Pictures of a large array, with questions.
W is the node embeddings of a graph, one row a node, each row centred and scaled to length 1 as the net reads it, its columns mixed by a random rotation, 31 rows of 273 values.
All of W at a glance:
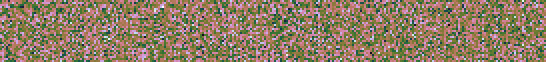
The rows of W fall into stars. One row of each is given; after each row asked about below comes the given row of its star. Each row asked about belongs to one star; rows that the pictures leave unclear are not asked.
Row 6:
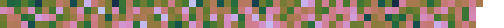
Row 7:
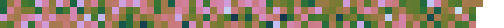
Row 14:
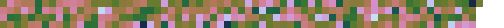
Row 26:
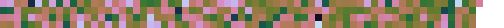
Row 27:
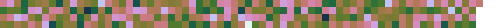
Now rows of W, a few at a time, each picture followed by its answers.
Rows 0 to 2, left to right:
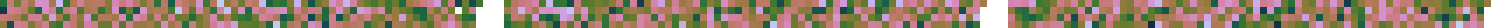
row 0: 7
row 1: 27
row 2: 14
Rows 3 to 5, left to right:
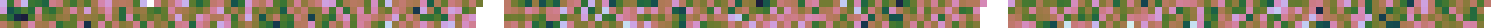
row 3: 14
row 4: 6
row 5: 6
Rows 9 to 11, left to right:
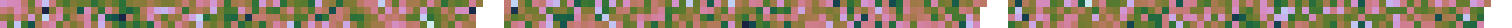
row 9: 26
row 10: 26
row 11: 7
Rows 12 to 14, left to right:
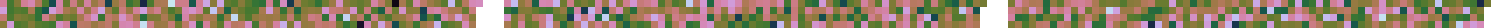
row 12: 6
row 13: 26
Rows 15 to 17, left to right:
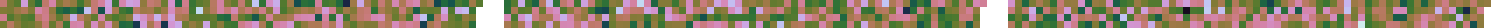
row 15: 26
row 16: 7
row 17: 6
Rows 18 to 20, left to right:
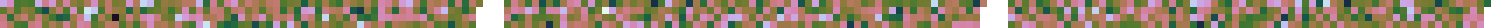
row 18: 26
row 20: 26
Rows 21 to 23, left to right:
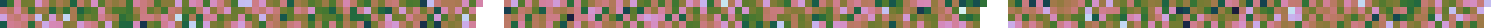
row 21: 7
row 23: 6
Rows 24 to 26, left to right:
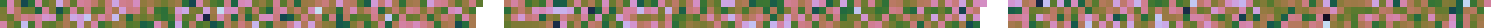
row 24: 7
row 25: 27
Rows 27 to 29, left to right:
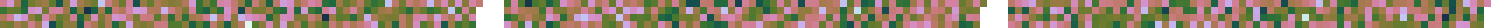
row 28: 6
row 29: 14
